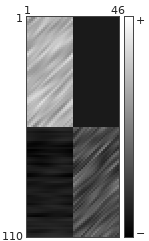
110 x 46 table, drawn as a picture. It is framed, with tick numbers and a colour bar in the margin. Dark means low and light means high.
The table splits into 2 rows of 2 panels. Panel 1,1: high, slanting up to the right. Panel 1,2: very low, flat. Panel 2,1: very low, streaked across, faint in contrast. Panel 2,2: low, slanting up to the right.
